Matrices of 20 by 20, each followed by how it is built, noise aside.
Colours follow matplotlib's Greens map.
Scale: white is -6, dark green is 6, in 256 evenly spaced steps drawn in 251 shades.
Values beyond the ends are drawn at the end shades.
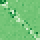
banded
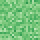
low rank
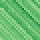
Toeplitz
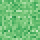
low rank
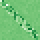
banded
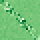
banded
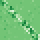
banded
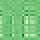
low rank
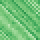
Toeplitz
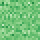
low rank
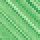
Toeplitz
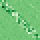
banded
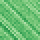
Toeplitz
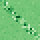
banded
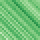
Toeplitz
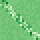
banded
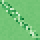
banded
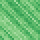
Toeplitz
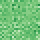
low rank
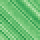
Toeplitz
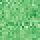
low rank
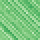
Toeplitz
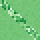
banded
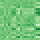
low rank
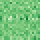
low rank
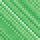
Toeplitz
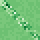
banded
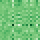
low rank
